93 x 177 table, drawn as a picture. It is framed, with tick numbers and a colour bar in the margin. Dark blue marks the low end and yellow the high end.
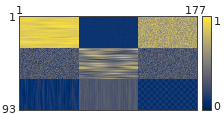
It is made of 3 by 3 panels. Panel 1,1: very high, streaked across, faint in contrast. Panel 1,2: very low, flat. Panel 1,3: high, fine-grained. Panel 2,1: low, fine-grained. Panel 2,2: middling, streaked across, strong in contrast. Panel 2,3: low, fine-grained. Panel 3,1: very low, streaked downward, faint in contrast. Panel 3,2: low, streaked downward, faint in contrast. Panel 3,3: very low, checkered, faint in contrast.
